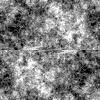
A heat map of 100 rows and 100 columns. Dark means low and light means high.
There are no regular stripes. A half turn leaves it unchanged. The values follow a bell shape. The texture is blotchy.
